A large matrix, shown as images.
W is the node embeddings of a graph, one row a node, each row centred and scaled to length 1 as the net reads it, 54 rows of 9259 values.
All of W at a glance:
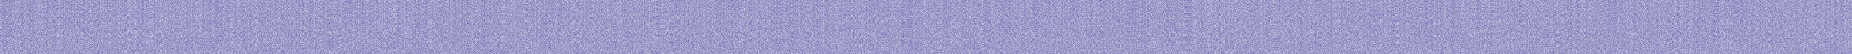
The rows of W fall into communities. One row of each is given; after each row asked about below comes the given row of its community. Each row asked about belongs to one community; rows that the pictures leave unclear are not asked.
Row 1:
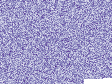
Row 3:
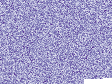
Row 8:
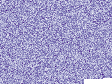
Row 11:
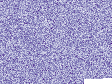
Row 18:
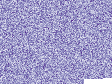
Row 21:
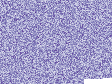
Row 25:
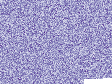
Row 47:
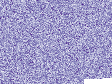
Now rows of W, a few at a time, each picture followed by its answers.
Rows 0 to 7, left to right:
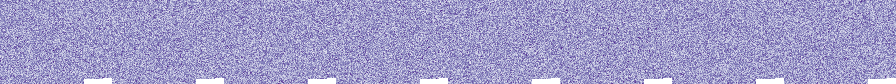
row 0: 21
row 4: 25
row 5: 8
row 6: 21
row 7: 25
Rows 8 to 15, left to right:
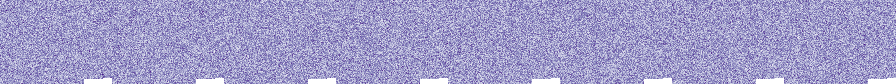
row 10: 1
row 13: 21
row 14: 25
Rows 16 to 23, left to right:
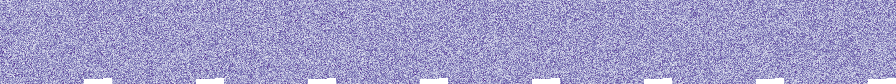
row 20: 21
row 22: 25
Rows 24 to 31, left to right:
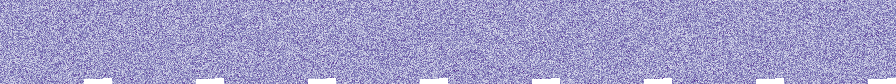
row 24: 1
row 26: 11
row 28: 18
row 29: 1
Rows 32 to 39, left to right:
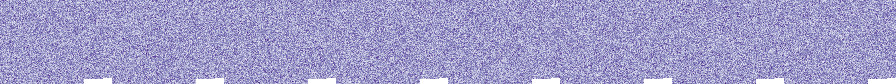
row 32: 3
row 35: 1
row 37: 3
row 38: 47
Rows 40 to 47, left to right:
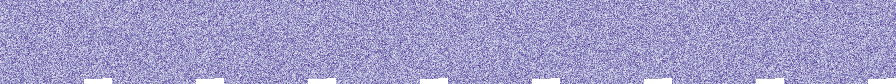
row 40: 11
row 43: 1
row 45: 21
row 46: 3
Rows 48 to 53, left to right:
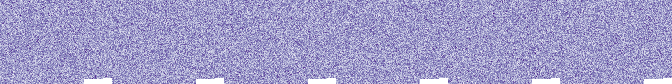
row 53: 25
